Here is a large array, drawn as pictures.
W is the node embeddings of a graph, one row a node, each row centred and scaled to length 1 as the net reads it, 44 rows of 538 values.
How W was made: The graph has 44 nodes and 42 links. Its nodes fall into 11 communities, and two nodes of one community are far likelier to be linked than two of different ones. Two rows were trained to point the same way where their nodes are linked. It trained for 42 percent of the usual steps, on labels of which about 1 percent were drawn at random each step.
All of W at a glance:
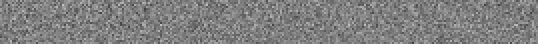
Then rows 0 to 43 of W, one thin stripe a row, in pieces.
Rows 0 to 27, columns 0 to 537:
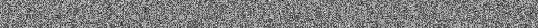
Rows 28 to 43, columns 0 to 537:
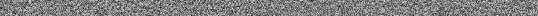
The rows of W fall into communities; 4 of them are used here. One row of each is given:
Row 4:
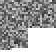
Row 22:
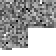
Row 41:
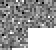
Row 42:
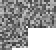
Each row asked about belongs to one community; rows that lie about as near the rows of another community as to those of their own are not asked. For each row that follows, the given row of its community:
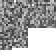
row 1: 42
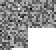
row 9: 4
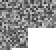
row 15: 22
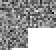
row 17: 22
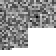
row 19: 4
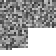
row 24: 41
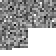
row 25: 41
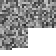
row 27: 41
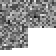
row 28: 4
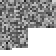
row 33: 22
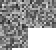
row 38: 41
